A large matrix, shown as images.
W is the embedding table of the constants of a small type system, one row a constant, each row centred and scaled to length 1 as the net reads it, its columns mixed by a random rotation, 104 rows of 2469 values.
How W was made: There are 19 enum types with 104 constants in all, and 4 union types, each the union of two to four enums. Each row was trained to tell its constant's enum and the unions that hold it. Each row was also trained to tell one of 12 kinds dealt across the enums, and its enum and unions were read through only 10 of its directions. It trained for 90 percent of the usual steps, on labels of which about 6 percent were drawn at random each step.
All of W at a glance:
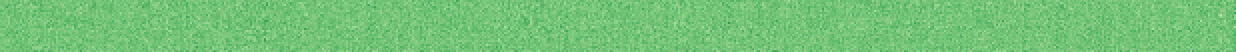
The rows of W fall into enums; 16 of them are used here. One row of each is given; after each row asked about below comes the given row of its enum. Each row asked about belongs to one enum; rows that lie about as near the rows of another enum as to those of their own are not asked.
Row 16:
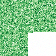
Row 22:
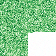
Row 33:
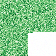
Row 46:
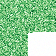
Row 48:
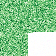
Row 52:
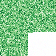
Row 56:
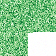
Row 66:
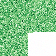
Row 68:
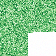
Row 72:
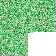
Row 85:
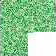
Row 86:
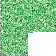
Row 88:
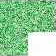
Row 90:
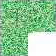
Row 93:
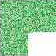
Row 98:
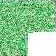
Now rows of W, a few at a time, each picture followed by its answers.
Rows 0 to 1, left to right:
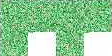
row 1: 22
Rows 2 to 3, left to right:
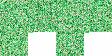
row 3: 16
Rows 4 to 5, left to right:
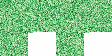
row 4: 68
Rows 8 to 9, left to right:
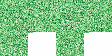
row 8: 56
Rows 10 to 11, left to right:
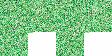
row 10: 66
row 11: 85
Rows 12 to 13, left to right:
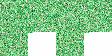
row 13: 93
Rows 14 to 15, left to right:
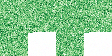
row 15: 56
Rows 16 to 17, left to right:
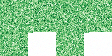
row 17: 22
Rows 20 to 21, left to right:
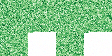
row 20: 66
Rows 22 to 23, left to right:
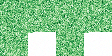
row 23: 90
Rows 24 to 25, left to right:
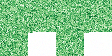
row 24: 46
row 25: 52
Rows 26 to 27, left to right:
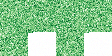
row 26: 48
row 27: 33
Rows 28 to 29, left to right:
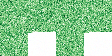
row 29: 90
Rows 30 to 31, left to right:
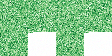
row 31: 68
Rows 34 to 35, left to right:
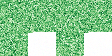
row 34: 90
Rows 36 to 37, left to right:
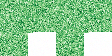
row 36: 48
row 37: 90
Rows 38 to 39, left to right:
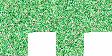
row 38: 56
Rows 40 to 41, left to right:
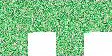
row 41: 86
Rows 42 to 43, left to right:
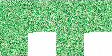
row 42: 98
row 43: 33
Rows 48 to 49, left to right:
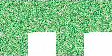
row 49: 86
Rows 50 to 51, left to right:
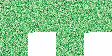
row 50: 66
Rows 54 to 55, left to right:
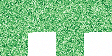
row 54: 85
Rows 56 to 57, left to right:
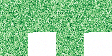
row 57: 56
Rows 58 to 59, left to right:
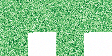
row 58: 85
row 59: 33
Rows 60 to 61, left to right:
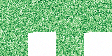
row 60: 93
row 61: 86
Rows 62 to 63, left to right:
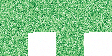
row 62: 48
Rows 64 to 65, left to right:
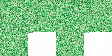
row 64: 93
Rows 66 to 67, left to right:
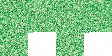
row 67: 48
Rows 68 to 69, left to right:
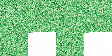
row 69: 66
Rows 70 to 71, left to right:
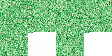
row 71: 56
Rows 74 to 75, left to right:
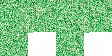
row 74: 85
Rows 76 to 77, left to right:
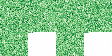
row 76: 93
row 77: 86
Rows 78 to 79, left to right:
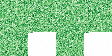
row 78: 16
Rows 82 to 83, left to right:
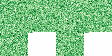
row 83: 46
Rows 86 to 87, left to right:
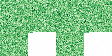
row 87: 98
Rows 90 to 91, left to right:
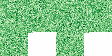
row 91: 33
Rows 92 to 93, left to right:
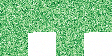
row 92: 68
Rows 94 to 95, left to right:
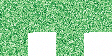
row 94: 48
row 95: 33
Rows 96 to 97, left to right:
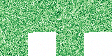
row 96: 93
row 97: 16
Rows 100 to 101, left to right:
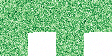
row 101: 98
